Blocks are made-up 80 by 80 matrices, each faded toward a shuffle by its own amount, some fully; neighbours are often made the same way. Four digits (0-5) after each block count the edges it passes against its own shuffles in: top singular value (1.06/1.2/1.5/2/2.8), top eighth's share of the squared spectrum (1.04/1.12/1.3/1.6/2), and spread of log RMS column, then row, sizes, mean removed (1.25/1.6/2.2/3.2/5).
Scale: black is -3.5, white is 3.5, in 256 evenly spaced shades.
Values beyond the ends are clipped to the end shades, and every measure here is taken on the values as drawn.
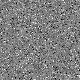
0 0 0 0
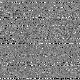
2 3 0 3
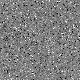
0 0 0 0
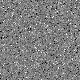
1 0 0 0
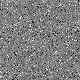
0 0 0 0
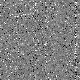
3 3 2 0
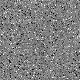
2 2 1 0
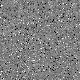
2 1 1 0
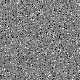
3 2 1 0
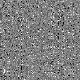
3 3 2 1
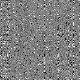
4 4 3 1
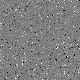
1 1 0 0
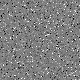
0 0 0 0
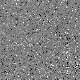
3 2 1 0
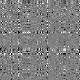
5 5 3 3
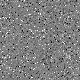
2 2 0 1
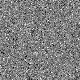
2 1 0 0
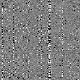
4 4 3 1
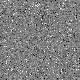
0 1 0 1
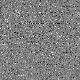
2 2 0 2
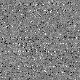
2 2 0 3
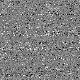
1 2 0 3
